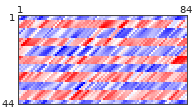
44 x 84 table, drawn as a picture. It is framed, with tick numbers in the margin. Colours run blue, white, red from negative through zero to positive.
Overall the values sit about 50% of the way up the scale. Horizontal stripes repeat 5 times down the table. There is no overall slope.
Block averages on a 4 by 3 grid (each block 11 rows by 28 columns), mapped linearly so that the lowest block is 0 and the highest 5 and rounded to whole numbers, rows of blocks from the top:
220 | 445 | 554 | 231
